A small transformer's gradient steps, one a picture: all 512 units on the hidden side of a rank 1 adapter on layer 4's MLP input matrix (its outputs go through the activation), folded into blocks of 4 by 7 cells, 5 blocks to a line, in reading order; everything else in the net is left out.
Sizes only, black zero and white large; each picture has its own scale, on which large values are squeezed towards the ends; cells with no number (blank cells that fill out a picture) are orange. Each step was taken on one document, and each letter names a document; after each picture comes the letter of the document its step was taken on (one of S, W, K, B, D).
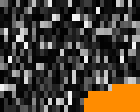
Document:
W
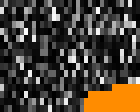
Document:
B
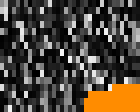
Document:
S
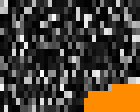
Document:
W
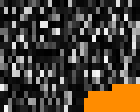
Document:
W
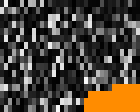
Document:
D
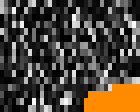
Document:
B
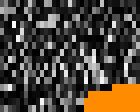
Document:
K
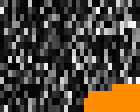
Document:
B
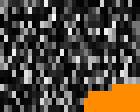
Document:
S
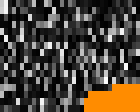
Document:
K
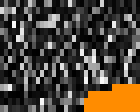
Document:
K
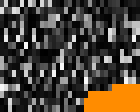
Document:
D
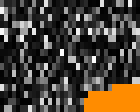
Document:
S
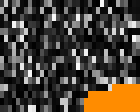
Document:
B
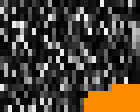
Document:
S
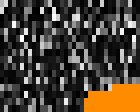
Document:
B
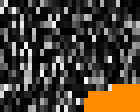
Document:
D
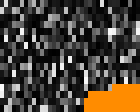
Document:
D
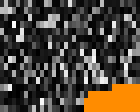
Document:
K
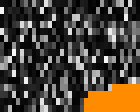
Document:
S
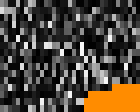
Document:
K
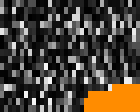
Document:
B
